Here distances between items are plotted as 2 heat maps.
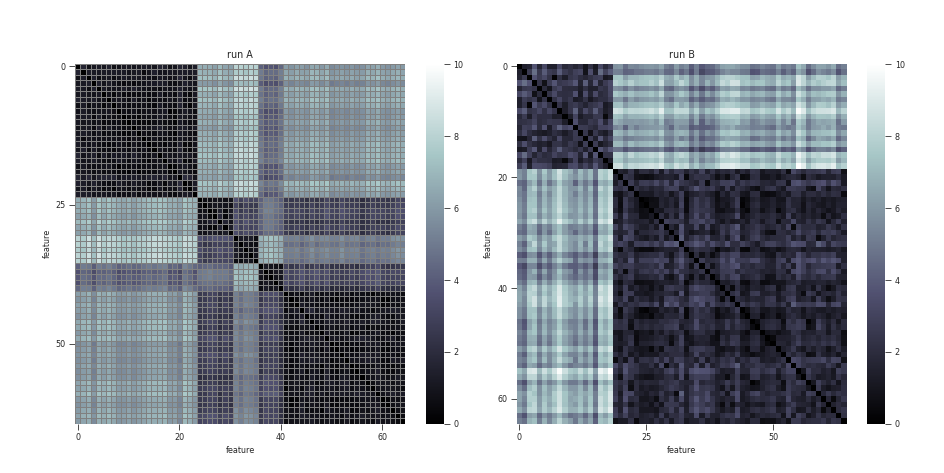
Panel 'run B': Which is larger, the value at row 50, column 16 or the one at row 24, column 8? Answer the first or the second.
the second
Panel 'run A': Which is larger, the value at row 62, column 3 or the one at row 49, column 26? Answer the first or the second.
the first
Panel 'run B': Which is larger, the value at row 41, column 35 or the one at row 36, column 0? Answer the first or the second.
the second
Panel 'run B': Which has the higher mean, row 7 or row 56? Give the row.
7
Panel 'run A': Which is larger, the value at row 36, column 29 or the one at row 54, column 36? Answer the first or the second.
the first
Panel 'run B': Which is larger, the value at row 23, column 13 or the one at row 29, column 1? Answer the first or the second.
the first
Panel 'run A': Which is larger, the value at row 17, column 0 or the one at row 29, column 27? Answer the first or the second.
the first
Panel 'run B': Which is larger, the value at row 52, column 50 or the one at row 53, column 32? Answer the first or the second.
the second
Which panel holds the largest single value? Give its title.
run B
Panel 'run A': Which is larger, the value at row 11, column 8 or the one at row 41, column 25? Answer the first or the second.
the second
